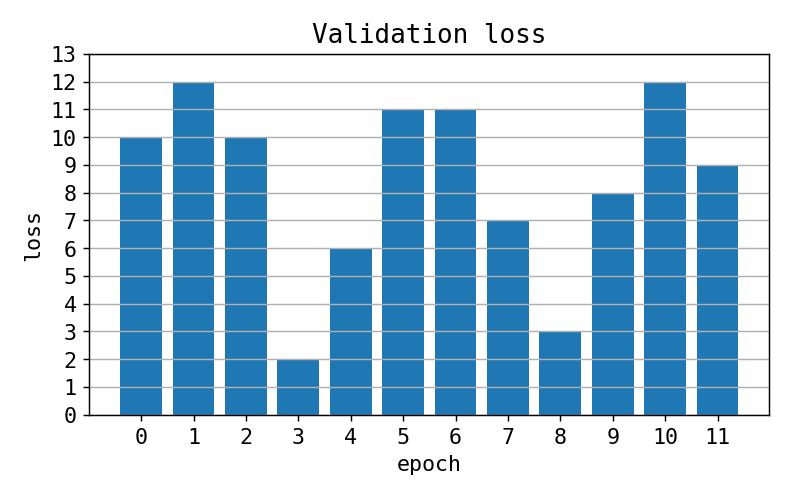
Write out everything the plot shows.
Title: Validation loss
x-axis: epoch, ticks 0 1 2 3 4 5 6 7 8 9 10 11
y-axis: loss, ticks 0 1 2 3 4 5 6 7 8 9 10 11 12 13
Values:
10 12 10 2 6 11 11 7 3 8 12 9
